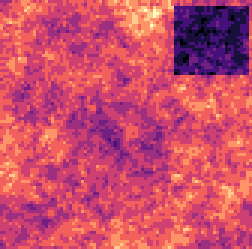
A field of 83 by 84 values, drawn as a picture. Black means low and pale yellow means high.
Values change most from cell to cell in the top right. In the top right lies a patch that is lower than the rest. The top right is the ninth with the lowest average.
